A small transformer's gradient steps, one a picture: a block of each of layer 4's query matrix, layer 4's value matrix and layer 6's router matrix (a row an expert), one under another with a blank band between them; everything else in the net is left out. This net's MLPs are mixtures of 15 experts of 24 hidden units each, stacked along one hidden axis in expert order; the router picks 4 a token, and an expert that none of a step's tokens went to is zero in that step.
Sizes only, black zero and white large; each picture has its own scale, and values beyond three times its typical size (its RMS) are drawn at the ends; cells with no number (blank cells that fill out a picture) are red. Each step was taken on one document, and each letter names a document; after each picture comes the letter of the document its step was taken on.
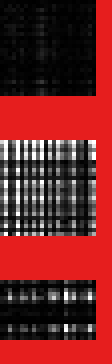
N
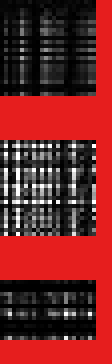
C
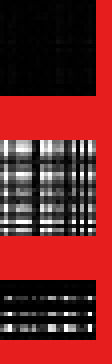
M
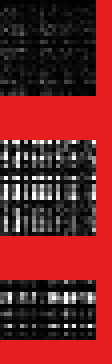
N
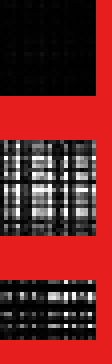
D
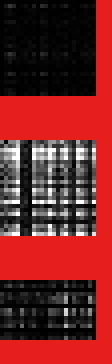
D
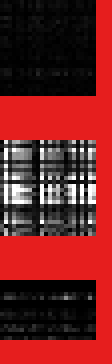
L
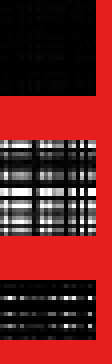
M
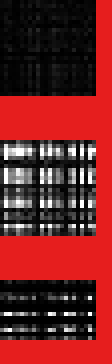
L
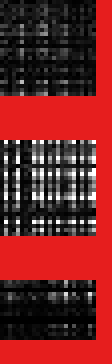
N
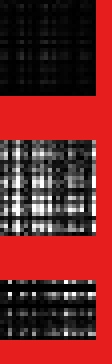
C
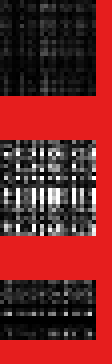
N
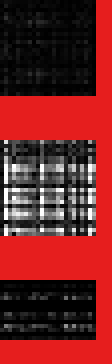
L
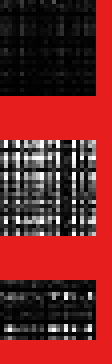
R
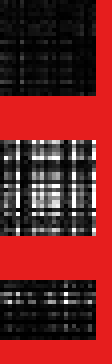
N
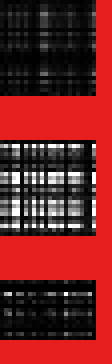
C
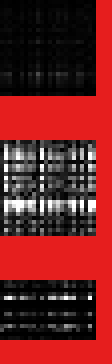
L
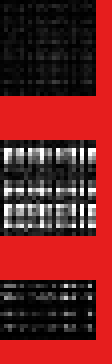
R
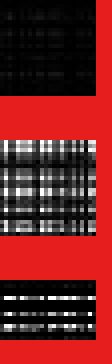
M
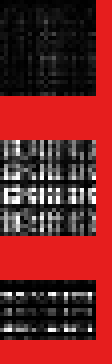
R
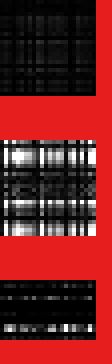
L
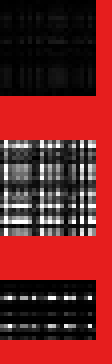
M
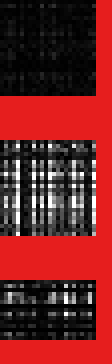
C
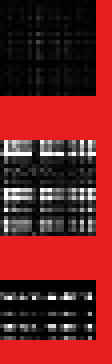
L
